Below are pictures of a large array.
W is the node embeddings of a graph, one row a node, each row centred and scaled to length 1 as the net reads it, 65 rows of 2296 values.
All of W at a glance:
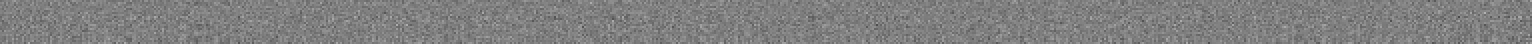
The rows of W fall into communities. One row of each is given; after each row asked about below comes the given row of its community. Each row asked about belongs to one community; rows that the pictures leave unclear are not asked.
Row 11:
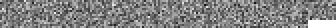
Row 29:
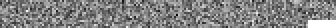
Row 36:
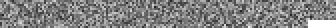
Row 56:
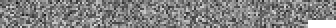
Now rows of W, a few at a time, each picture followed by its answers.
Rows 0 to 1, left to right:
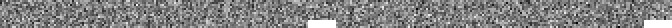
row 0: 29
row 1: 11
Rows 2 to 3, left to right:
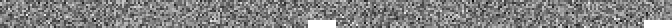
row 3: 36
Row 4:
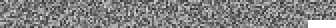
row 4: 56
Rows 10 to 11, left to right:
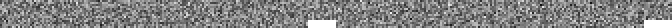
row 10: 29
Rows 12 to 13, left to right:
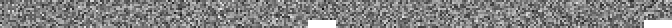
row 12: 11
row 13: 56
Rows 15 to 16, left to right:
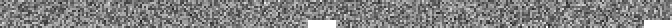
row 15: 56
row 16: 11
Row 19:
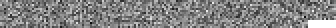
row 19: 36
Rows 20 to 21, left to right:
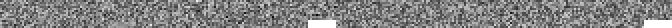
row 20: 56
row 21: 11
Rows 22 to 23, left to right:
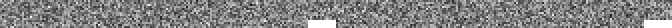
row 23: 29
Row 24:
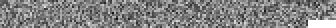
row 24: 11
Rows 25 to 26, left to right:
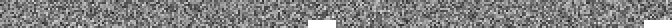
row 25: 56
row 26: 56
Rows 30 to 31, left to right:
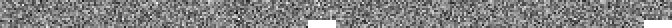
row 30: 29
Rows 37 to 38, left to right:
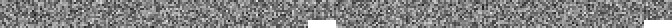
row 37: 56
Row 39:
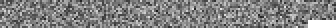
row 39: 11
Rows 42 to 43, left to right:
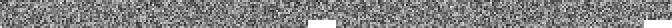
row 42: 11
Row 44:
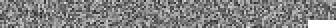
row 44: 36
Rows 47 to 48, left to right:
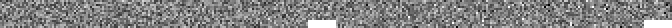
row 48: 29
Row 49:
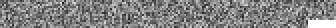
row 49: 11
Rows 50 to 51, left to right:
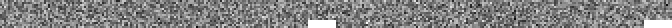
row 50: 36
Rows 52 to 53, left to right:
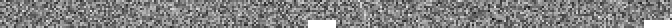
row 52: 56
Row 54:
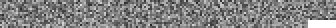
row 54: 36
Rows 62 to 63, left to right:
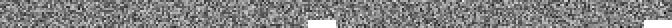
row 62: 56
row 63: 29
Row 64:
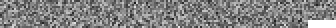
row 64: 56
